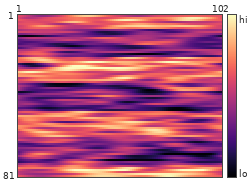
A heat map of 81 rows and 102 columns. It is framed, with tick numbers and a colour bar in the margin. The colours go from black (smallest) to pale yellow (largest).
Stripes: horizontal, repeating 3 times. Grain: streaks across. Average level on the scale: 50%. Slope: none.
